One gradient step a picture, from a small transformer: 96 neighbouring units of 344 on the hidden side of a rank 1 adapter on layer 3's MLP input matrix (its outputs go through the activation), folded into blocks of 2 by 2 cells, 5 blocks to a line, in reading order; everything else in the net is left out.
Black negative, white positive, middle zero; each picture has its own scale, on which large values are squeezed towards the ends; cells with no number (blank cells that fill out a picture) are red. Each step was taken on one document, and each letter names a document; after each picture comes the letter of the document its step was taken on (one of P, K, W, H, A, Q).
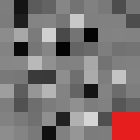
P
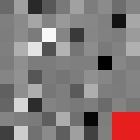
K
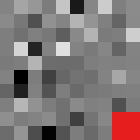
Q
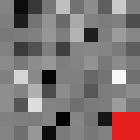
P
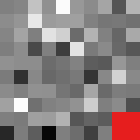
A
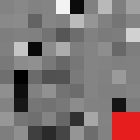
Q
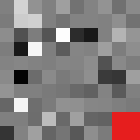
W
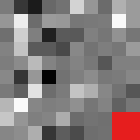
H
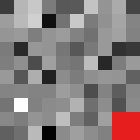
H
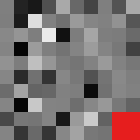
P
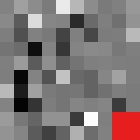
Q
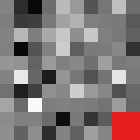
P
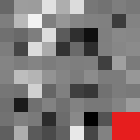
K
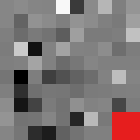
Q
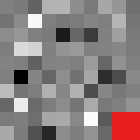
W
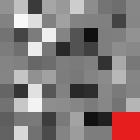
K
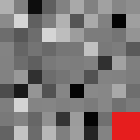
K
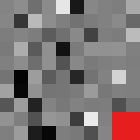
Q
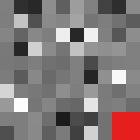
A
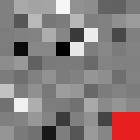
A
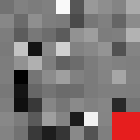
Q
